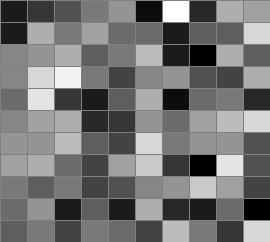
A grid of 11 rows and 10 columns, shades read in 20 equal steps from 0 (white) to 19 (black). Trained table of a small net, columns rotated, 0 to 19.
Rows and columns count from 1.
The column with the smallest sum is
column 2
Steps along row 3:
down down up down down up up down up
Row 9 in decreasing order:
14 14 13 12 10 10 9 8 7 4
